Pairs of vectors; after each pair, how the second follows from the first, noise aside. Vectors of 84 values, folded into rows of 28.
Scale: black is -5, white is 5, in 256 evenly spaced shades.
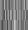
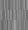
shrunk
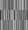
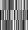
scaled up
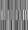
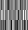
scaled up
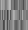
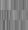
shrunk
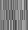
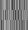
reversed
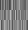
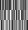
scaled up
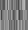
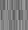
shrunk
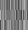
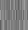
shrunk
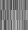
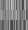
reversed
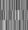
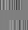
partly zeroed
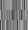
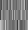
sign-scrambled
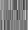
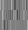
partly zeroed
